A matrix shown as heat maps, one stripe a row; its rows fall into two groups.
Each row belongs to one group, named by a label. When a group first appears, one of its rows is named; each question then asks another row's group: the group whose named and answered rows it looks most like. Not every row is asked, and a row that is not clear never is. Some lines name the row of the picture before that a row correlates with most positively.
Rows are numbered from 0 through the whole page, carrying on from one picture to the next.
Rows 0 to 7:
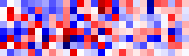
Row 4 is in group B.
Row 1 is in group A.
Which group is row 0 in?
A
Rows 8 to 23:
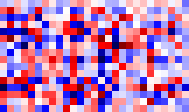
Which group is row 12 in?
B
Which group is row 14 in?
A
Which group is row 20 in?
B
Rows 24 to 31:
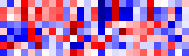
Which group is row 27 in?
B
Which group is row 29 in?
B
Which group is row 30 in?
A
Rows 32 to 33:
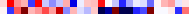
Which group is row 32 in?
A
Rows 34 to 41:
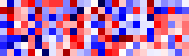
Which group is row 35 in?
A
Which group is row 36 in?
A
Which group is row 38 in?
A
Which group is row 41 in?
B
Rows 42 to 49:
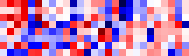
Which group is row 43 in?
A
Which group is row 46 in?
A
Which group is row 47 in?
A
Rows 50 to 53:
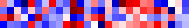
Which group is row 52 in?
A
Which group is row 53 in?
B
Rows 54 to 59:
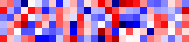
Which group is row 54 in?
A
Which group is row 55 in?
B
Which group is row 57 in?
A
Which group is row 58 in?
A
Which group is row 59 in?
B
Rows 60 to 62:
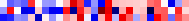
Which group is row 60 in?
B
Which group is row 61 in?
A
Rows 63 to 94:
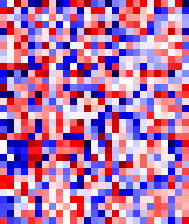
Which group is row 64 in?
A
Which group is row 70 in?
A
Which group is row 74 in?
B
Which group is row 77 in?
A
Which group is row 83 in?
B
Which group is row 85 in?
B
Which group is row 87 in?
B
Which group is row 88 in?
A
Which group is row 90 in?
A
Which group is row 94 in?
B
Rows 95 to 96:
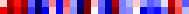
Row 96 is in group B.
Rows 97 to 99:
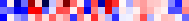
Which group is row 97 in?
B
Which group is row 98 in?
B
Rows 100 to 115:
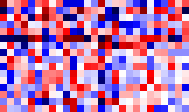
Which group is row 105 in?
B
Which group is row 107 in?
B
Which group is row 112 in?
B
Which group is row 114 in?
B
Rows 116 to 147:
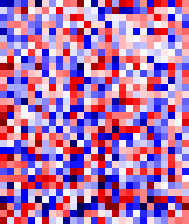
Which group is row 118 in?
B
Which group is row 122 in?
B
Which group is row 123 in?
B
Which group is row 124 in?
A
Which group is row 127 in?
B
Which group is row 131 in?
A
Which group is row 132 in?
B
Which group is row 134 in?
A
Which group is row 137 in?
B
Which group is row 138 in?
A
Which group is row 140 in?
B
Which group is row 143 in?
A
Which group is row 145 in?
B
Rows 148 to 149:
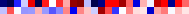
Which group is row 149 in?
A
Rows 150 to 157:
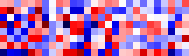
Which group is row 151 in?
A
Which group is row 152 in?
B
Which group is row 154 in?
B
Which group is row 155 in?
B
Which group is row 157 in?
B
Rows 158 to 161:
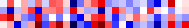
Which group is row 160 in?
A
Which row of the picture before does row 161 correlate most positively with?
150
